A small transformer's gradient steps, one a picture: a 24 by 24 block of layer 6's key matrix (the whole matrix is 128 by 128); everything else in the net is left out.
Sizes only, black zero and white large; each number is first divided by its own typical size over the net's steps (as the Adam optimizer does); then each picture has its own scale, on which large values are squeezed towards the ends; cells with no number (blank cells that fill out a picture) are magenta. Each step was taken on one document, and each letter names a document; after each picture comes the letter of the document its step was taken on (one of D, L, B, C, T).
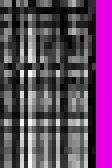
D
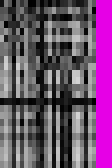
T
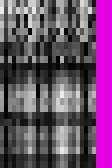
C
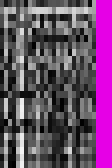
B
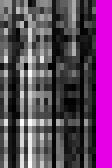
D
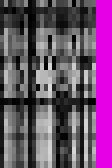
T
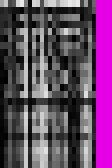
T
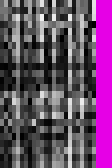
B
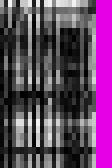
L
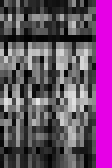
C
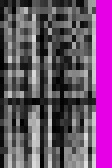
L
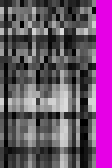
C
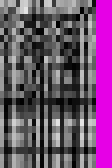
L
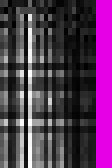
D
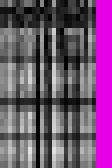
T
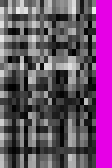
D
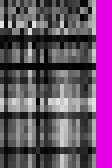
C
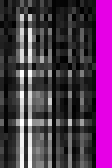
D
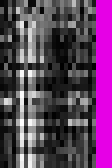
D
